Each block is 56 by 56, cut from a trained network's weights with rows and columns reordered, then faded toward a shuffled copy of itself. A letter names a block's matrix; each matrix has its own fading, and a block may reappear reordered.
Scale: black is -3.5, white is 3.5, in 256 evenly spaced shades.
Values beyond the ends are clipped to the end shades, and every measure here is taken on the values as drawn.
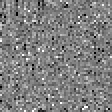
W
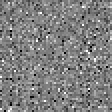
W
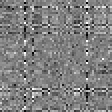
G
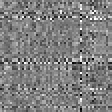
G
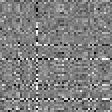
G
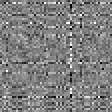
G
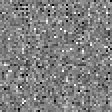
W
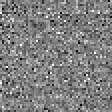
W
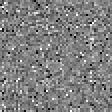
W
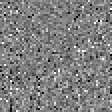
W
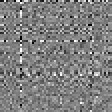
G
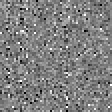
W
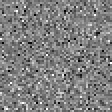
W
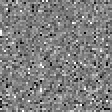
W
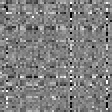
G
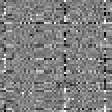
G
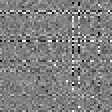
G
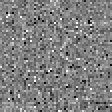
W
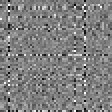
G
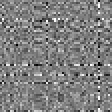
G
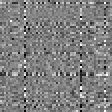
G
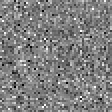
W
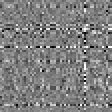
G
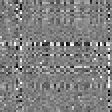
G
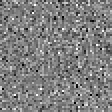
W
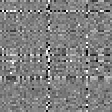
G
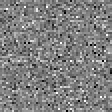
W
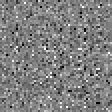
W
